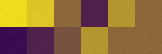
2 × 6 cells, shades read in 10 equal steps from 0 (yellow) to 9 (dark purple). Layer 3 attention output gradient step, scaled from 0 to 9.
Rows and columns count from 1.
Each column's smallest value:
0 1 5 3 3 5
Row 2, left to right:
9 8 6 3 5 5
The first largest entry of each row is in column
4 1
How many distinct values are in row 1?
5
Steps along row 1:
up up up down up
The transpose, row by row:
0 9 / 1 8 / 5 6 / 8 3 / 3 5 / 5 5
